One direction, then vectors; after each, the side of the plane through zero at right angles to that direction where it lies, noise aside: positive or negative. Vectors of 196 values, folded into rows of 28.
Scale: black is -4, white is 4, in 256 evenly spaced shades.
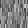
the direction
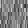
negative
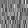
positive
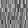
negative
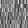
negative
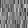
positive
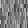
negative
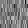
negative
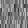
negative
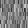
positive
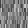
positive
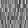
negative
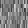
positive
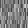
positive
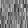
negative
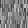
positive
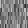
negative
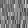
positive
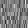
positive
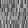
positive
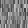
positive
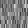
positive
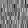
negative
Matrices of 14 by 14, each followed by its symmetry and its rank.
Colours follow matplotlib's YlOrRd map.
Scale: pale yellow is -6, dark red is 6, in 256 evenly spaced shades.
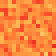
antisymmetric, full rank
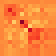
symmetric, rank three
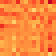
neither, rank three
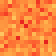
neither, full rank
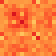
symmetric, rank three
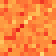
antisymmetric, full rank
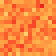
neither, full rank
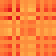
symmetric, rank one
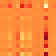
neither, rank one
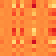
neither, rank one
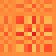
symmetric, rank one
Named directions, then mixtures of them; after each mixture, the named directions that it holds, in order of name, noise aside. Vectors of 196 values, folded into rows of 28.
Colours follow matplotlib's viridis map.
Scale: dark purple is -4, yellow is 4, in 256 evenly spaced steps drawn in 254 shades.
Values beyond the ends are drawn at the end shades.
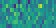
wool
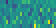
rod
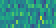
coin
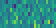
rod, wool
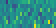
rod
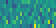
rod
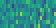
coin, rod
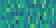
coin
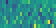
rod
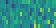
coin, rod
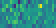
wool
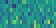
rod, wool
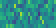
coin, wool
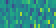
coin, rod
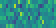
coin, wool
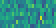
coin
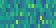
coin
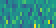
rod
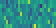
rod, wool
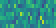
coin, wool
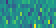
rod
